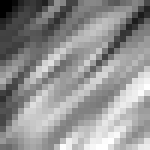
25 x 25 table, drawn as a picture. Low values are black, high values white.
Ninth with the lowest average: top left. Slope: up to the bottom right. Grain: diagonal, up to the right. Average level on the scale: 60%.
